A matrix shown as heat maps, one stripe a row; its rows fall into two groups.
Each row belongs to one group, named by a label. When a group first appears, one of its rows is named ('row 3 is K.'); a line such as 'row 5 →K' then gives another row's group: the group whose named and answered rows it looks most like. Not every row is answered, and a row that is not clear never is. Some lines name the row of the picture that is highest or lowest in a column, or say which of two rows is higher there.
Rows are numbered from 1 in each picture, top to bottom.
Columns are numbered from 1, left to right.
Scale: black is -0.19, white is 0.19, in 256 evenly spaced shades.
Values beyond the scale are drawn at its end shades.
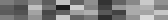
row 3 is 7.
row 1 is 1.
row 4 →1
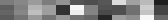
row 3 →7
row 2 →7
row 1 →1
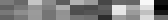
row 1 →7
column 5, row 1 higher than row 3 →No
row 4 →1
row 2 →1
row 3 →1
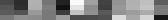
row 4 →1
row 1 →7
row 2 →7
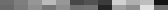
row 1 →1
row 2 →1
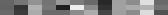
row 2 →7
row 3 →7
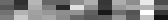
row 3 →1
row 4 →1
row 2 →7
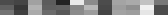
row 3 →7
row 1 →7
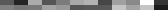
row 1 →7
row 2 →1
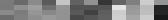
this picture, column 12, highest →1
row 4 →1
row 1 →1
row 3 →1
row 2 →1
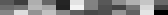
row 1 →7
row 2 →7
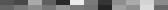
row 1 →7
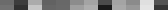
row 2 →7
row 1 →7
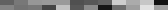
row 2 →1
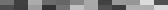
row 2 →7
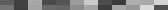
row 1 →7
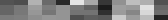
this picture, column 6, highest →1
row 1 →7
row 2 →1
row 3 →1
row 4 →1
